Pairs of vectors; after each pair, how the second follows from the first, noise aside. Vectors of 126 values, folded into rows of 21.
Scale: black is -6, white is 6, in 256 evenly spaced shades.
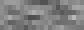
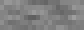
shrunk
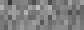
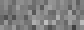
reversed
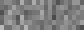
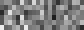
scaled up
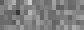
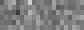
copied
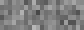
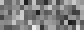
scaled up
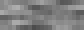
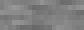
shrunk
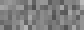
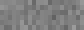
shrunk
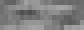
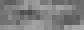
copied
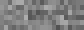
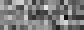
scaled up
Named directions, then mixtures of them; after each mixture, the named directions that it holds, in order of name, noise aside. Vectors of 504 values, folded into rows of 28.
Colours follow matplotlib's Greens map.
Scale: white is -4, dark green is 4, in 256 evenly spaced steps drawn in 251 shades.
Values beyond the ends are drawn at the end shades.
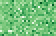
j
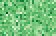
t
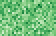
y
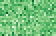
j, t, y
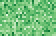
j, t, y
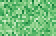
j, t, y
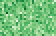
t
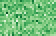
t, y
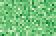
j, t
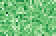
t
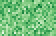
y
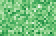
j, y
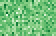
j, t, y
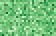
j, t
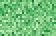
j, t, y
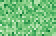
j, t, y
